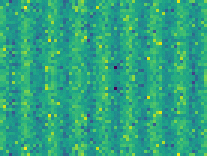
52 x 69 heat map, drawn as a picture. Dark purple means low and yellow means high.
Mirror symmetry: top to bottom. Average level on the scale: 60%. Slope: none. Stripes: upright, repeating 8 times.
